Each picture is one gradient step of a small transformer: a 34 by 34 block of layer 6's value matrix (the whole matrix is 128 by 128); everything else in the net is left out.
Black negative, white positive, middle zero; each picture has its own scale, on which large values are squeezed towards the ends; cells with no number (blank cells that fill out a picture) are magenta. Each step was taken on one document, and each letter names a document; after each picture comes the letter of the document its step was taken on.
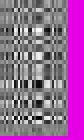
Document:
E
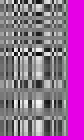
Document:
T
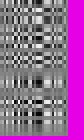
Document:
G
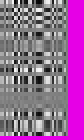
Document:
T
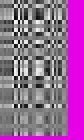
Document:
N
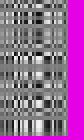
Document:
T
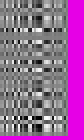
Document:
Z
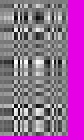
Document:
N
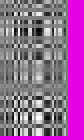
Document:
G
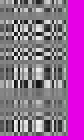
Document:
T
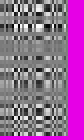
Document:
T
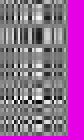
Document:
E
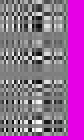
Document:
G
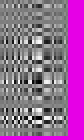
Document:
E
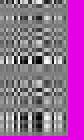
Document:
Z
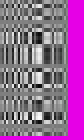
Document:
E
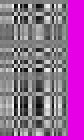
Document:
Z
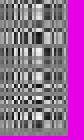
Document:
E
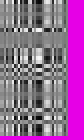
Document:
Z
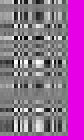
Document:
N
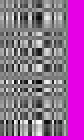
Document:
G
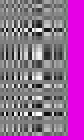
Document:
E
